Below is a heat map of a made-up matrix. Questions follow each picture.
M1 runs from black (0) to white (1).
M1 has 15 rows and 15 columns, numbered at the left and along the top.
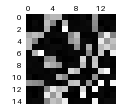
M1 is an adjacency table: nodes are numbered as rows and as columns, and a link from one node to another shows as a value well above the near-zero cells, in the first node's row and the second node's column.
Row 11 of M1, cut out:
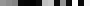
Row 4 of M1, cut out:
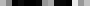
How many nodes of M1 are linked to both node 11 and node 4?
6
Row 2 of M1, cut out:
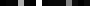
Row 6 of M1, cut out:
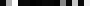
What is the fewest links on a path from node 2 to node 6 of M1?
1
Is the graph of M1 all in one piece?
yes
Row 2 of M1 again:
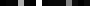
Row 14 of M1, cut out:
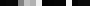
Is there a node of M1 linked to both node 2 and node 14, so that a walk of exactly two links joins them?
yes
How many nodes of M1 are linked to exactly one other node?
0
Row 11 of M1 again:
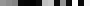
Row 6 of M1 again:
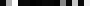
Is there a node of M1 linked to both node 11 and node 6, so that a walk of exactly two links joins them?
yes
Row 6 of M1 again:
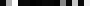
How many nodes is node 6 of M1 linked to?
5
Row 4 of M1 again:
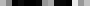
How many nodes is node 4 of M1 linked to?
7
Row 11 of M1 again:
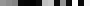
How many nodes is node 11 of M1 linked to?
8
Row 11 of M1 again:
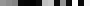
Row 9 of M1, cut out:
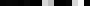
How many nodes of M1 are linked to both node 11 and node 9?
3
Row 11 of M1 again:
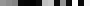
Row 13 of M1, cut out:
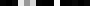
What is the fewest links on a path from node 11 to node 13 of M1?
3
